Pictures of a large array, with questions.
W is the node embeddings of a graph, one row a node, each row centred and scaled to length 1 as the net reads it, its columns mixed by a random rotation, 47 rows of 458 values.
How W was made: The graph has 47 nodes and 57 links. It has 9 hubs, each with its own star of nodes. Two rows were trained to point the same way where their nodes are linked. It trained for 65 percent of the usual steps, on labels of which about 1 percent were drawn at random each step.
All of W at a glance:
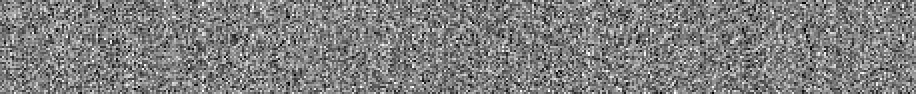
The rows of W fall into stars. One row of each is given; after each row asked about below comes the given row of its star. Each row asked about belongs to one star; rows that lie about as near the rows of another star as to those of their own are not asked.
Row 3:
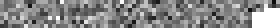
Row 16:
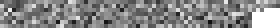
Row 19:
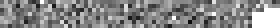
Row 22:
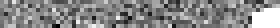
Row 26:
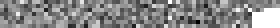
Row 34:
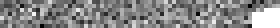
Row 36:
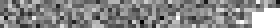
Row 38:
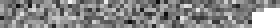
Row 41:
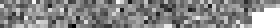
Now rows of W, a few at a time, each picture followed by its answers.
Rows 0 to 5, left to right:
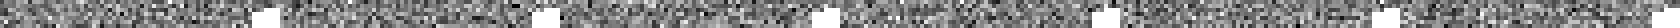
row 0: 26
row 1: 16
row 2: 3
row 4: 19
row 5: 19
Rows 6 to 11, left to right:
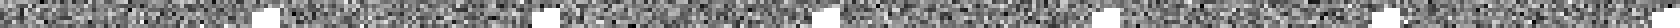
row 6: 41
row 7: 19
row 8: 41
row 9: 26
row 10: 3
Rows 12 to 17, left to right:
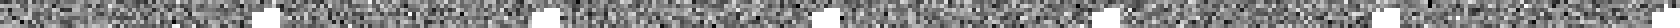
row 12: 34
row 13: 34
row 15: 38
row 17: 3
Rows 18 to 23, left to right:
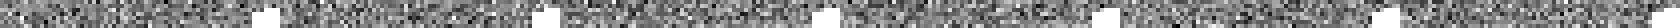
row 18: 3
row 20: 3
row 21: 19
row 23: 34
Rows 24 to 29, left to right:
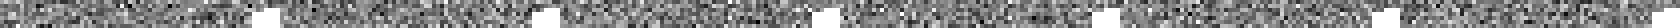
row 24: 36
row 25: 34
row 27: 36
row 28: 22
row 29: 38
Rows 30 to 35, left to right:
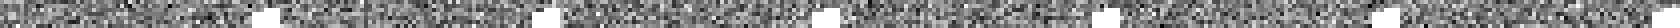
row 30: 36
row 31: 26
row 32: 19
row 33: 19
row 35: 41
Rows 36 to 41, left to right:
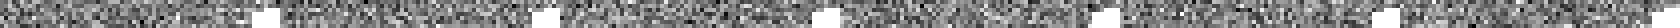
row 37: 16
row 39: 34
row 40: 36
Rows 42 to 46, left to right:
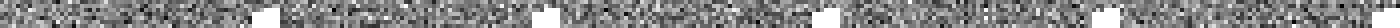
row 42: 22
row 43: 3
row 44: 26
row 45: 16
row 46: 36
